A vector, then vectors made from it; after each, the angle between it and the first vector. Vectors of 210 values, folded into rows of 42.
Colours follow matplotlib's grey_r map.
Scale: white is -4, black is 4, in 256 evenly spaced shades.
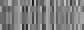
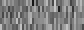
partly aligned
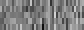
partly aligned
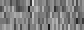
partly opposed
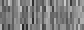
nearly parallel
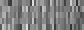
nearly opposite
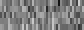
partly opposed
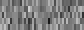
orthogonal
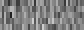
partly opposed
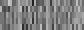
nearly parallel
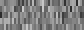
partly opposed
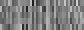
nearly parallel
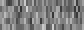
partly opposed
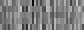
nearly parallel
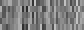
nearly parallel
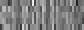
nearly opposite
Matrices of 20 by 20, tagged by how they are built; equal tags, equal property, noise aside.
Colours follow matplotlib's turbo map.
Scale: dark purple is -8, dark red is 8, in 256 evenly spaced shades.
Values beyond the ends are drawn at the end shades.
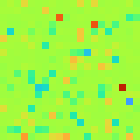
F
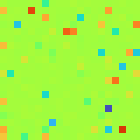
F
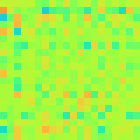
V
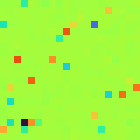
F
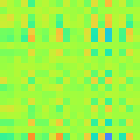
V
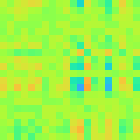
V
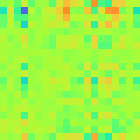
V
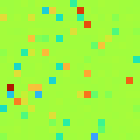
F
